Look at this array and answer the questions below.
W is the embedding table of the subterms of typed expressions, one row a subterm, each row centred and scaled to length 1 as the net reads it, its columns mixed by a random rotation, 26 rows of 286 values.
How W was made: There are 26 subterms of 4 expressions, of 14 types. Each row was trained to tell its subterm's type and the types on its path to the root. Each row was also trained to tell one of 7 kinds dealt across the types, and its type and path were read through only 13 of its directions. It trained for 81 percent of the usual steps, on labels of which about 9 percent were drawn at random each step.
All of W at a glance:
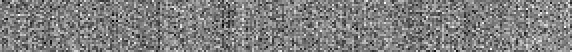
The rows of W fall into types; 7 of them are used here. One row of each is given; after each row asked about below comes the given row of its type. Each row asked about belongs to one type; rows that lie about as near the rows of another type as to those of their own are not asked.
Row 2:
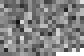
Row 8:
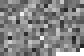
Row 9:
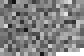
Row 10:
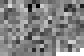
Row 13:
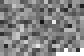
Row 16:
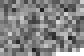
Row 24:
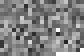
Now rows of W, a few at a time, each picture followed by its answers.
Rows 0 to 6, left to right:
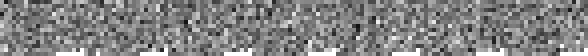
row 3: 10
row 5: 8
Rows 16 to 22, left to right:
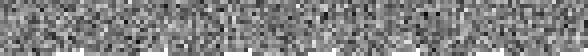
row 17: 13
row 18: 10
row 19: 24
